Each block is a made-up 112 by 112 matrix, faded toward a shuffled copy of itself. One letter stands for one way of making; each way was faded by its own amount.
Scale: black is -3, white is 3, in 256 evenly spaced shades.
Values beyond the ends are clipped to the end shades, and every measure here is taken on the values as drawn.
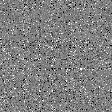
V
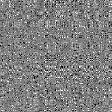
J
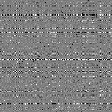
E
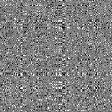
J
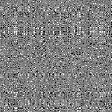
J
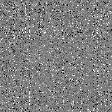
V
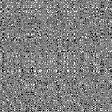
J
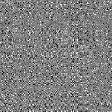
J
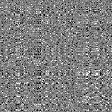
J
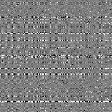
E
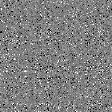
V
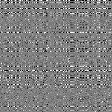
E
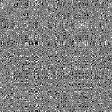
J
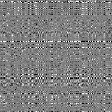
E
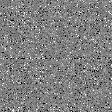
V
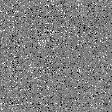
V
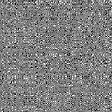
J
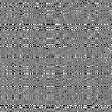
E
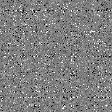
V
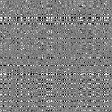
E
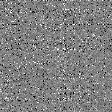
V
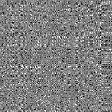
J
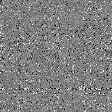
V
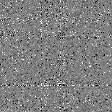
V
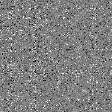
V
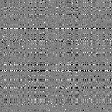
E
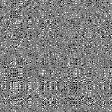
J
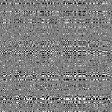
E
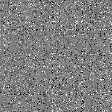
V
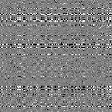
E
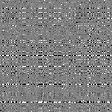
E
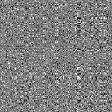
J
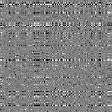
E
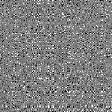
J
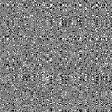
J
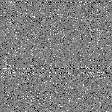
V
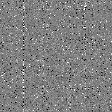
V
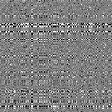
E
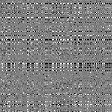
E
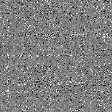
V
